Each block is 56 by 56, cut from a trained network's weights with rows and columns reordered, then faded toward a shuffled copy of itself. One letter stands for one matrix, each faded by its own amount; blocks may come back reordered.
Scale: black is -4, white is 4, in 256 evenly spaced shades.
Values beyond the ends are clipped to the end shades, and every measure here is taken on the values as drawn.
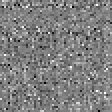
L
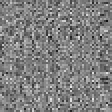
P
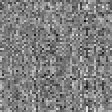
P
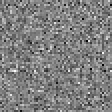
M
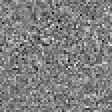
M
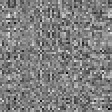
P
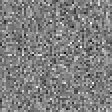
M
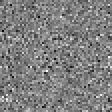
M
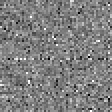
M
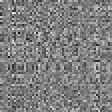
P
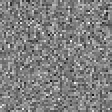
M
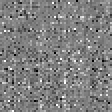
L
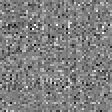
L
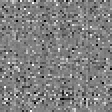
L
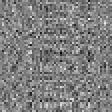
P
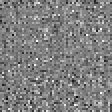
L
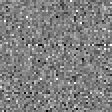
M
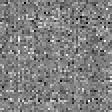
L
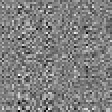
P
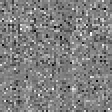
L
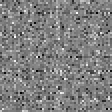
L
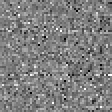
M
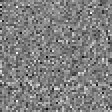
M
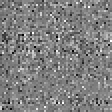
L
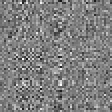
P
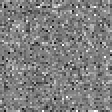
L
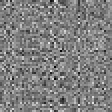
P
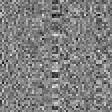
P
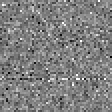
M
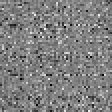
L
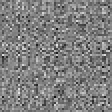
P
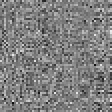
P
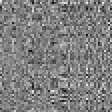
P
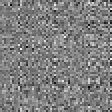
P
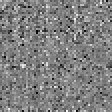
L
